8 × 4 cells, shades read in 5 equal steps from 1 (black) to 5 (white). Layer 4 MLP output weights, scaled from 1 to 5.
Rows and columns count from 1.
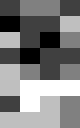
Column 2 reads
3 2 2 1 3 5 5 4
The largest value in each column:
4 5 5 5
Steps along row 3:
down down up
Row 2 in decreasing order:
4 2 2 1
